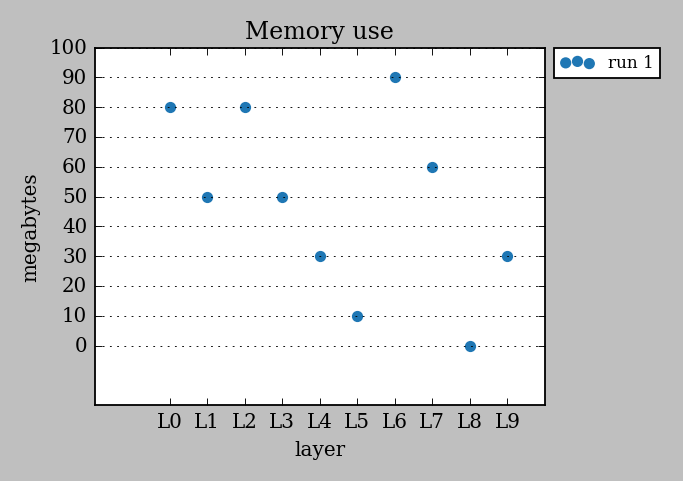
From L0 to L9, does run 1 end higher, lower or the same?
lower
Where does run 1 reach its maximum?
L6
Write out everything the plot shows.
Title: Memory use
x-axis: layer, ticks L0 L1 L2 L3 L4 L5 L6 L7 L8 L9
y-axis: megabytes, ticks 0 10 20 30 40 50 60 70 80 90 100
Legend: run 1
Values:
run 1: 80 50 80 50 30 10 90 60 0 30
